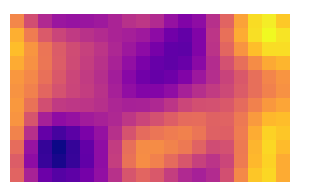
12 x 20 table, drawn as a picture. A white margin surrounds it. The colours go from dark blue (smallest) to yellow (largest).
On average the colour sits 50% of the way up the scale. The bottom left is the ninth with the lowest average. No regular stripes run through it.
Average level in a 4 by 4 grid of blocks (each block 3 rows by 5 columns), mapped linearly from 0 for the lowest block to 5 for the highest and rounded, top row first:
3105
3103
2134
0234
